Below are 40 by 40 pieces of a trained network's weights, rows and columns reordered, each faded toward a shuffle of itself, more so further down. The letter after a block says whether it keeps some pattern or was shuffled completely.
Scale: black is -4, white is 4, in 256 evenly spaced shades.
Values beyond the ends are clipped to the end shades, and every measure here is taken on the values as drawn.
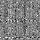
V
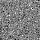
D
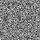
V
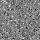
D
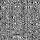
V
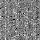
V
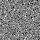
D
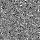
D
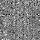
V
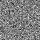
D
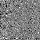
V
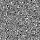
V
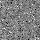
D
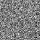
V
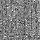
V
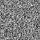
V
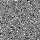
D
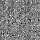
V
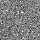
D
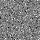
D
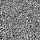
V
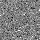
D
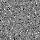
D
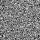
D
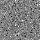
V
